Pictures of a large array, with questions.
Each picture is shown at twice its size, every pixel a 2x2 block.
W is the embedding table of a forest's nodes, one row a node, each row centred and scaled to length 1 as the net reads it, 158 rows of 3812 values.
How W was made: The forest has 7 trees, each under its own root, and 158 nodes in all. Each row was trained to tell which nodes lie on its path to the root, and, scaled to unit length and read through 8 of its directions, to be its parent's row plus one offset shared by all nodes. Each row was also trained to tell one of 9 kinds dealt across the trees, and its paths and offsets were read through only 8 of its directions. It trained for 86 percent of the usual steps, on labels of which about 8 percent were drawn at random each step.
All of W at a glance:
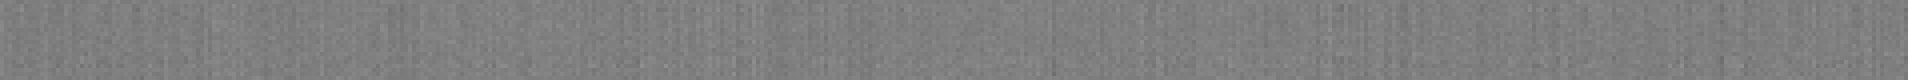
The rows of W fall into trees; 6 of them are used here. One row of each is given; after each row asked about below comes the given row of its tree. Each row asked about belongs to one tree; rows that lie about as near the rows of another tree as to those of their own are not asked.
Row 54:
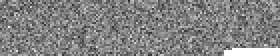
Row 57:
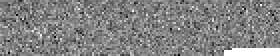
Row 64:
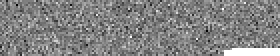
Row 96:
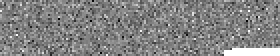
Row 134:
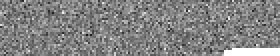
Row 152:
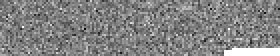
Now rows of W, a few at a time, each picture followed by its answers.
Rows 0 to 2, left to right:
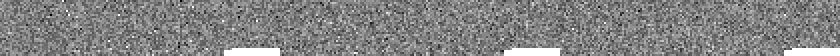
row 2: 54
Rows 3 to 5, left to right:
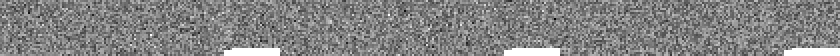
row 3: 152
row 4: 64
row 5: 64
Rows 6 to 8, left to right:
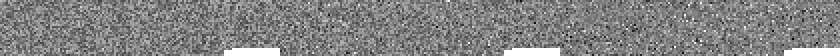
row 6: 134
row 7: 96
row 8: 134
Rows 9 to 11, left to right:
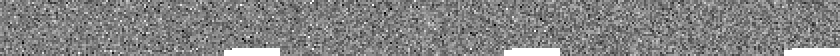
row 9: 96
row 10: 152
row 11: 57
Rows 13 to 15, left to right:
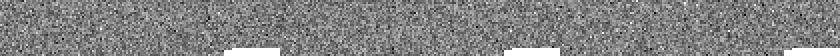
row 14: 54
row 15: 96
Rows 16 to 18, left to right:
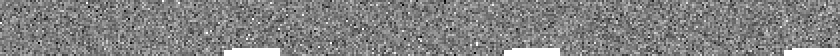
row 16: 54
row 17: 134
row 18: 96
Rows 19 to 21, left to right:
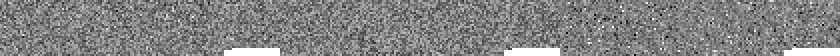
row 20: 54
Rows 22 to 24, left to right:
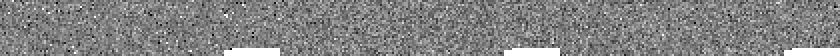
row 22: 96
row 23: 96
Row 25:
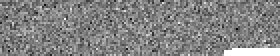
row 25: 134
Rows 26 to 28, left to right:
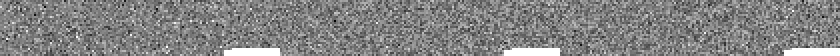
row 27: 152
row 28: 64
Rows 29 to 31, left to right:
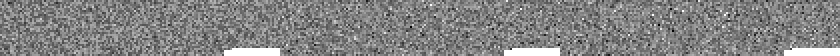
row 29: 134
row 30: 96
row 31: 57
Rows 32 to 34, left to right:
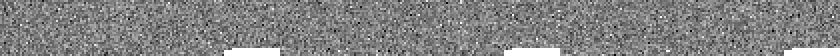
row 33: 64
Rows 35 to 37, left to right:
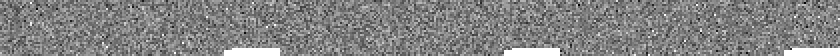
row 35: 152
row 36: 134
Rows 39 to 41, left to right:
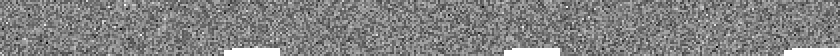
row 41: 134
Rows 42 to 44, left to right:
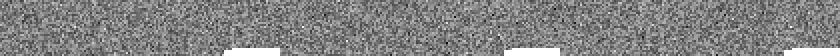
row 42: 57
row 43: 134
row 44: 96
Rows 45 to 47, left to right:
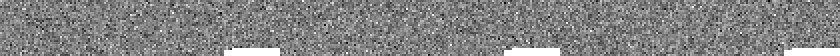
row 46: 152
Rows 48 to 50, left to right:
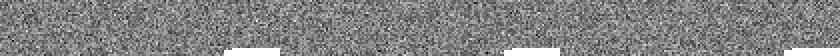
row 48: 57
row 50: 96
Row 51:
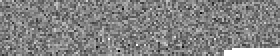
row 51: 96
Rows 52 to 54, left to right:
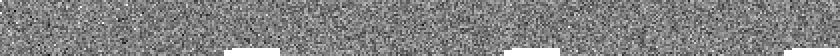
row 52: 96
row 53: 152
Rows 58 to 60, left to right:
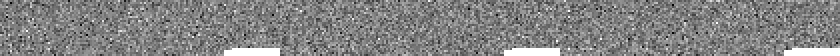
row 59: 96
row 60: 152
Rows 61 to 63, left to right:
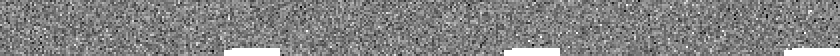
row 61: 134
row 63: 96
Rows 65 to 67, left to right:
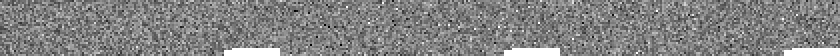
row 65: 134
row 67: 96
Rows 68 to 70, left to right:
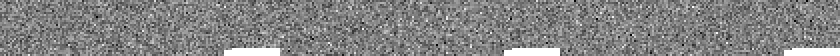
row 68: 64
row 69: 134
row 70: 96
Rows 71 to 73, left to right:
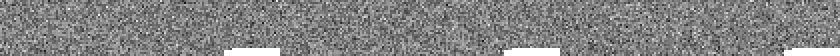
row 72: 64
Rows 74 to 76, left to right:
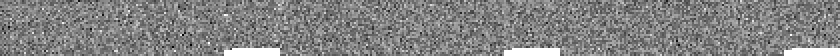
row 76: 64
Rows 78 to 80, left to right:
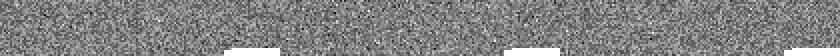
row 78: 152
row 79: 134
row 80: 96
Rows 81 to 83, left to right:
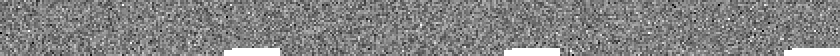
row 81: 57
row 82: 134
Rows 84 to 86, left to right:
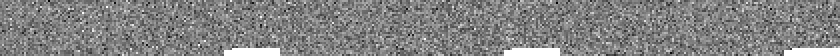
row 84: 96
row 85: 152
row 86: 54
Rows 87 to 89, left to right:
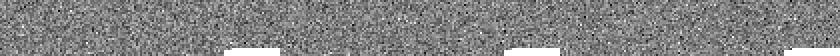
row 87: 134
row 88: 64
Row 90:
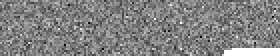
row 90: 64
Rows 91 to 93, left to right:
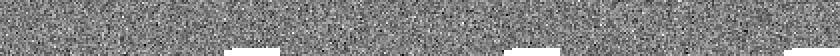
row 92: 134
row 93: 96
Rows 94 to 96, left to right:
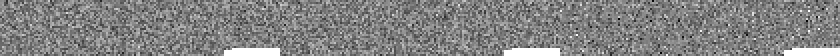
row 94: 134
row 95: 64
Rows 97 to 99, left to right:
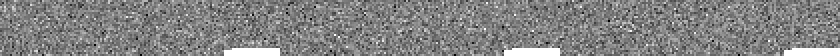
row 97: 64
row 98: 134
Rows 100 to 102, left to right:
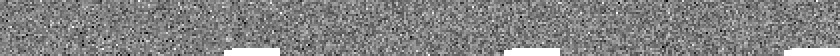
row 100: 54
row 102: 64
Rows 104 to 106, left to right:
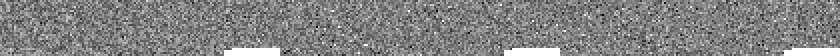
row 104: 152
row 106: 152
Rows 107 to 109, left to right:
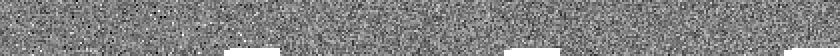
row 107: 64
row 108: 64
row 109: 64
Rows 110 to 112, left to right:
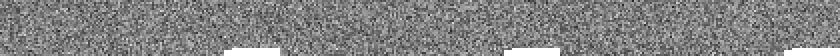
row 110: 152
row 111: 57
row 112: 134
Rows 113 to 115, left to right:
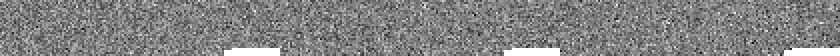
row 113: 54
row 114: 54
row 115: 54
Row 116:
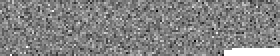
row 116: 96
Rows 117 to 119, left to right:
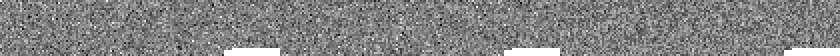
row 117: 96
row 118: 54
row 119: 54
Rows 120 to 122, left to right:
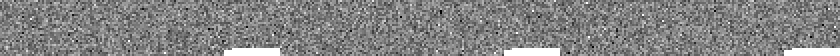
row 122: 54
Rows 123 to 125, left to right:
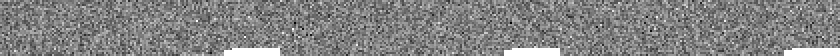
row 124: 54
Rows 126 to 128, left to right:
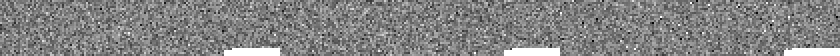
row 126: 54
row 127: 96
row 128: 57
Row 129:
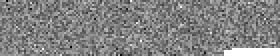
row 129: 152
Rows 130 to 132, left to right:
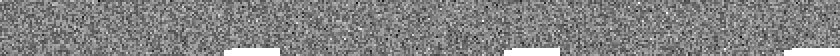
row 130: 57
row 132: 134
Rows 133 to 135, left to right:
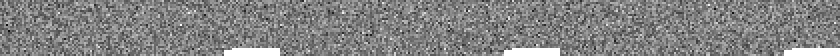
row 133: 152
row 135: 134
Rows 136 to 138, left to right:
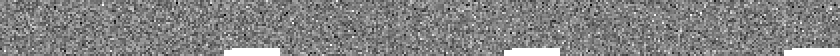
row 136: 134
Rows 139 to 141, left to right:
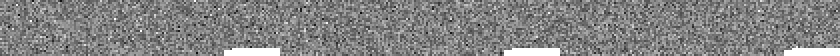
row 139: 96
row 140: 54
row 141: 134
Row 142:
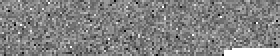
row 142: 96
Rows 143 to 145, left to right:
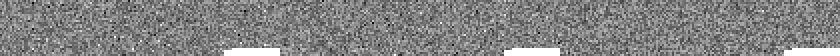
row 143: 64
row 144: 57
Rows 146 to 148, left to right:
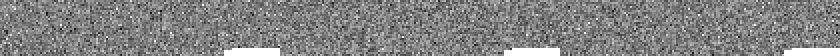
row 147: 54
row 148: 64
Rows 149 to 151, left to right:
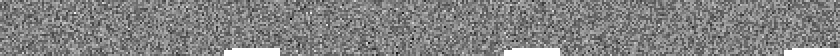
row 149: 57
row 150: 134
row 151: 54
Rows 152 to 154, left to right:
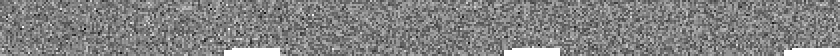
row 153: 96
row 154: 96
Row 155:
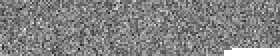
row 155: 152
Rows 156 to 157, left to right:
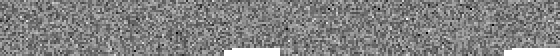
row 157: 64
